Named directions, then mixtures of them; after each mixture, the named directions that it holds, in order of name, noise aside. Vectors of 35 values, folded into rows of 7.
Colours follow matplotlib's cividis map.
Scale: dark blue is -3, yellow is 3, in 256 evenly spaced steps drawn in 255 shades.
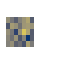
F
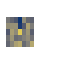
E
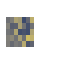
E, F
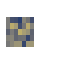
E, F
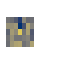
E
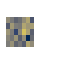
F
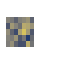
F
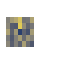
E, F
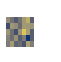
F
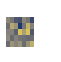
E, F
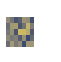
E, F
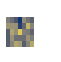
E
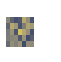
E, F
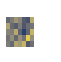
F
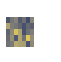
E, F
